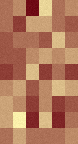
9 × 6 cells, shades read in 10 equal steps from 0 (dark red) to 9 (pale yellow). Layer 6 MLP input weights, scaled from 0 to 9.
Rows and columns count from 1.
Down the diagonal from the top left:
4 2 4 6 4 6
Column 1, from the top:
4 4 3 3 2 5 6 6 4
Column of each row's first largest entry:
4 3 5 4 3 5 1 2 2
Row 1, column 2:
5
